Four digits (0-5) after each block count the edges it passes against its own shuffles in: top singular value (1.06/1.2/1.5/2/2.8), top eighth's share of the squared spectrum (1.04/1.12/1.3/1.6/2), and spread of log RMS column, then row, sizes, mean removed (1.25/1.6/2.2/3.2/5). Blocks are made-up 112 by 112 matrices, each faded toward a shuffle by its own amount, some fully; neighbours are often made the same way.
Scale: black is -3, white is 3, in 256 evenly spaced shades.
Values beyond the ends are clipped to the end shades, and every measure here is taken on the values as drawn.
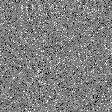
2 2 0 0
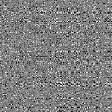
5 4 2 3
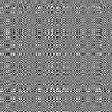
5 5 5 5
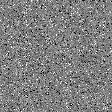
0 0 1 0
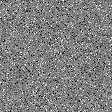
0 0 0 0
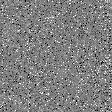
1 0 1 0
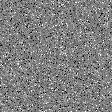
0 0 0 0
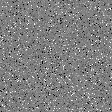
0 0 0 0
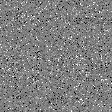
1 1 1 1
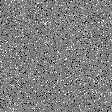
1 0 0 1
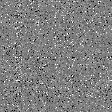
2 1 2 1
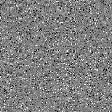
4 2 1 1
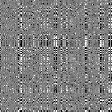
5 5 4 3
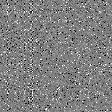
4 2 2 1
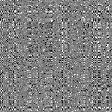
5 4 3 3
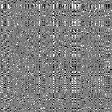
5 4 3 3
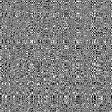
5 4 3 3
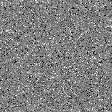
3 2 0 1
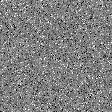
2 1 0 0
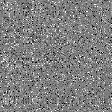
4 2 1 1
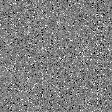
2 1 2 0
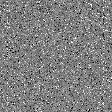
1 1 1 0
